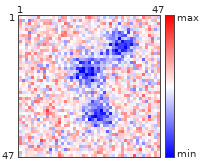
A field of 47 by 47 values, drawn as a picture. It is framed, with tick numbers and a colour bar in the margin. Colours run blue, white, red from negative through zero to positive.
On average the colour sits 50% of the way up the scale. The halves do not mirror each other. Three dips sink into the field. The ninth with the lowest average is the centre. No regular stripes run through it.
